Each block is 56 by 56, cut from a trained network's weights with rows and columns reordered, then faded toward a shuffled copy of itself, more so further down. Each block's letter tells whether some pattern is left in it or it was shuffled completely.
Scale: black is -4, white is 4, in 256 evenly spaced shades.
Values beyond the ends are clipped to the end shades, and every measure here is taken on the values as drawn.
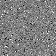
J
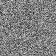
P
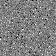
P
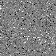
J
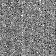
J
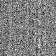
J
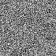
J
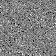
P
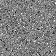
P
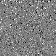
J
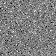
P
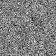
J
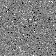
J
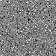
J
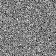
P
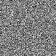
J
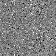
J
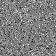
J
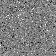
P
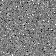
P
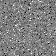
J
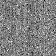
J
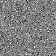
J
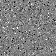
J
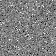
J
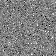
P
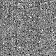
J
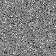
P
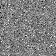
P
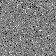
P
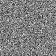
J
